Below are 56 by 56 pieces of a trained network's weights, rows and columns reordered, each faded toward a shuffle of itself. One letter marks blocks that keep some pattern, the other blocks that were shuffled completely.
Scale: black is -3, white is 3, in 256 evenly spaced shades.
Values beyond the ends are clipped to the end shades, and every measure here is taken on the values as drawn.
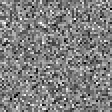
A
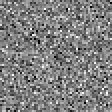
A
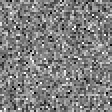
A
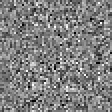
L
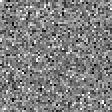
A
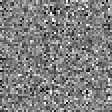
L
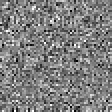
L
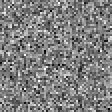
A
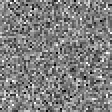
A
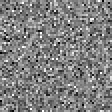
A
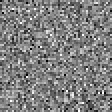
A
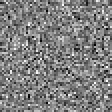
L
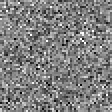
A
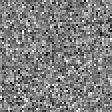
A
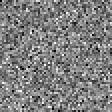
A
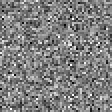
L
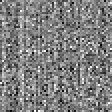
L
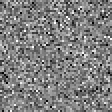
A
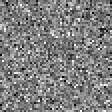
A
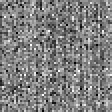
L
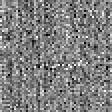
L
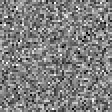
A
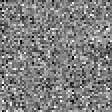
L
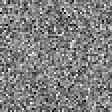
A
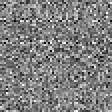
L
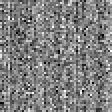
L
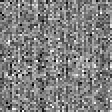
L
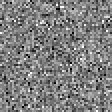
A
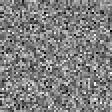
L
